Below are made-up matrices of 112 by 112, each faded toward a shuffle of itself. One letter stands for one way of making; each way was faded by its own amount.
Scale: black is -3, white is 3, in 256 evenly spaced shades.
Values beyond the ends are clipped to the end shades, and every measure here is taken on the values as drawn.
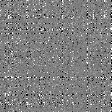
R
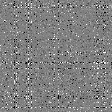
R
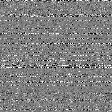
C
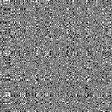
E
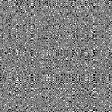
E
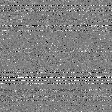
C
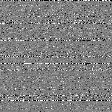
C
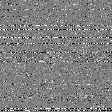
C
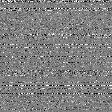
C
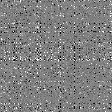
R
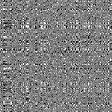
E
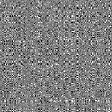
E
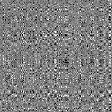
E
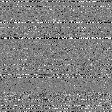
C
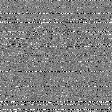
C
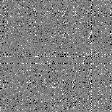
R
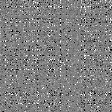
R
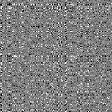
E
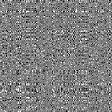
E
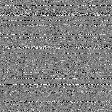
C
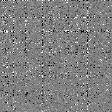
R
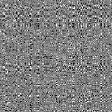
E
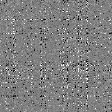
R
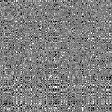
E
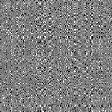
E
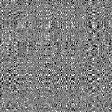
E
